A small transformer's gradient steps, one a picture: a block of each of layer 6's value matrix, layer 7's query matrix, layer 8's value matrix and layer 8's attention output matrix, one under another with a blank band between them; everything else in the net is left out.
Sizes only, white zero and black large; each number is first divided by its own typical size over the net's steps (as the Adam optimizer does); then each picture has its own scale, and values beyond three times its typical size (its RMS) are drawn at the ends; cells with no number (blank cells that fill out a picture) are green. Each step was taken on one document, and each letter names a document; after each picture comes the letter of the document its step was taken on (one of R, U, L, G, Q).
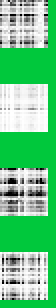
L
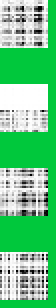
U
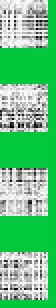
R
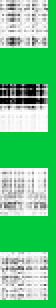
L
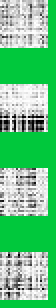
R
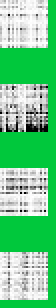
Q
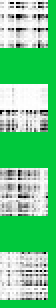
U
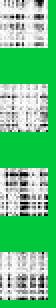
U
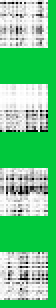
Q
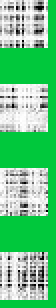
U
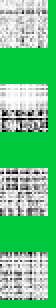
R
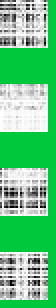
L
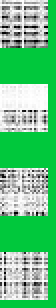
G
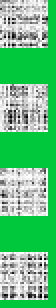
G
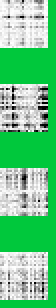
U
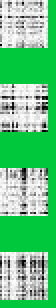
U
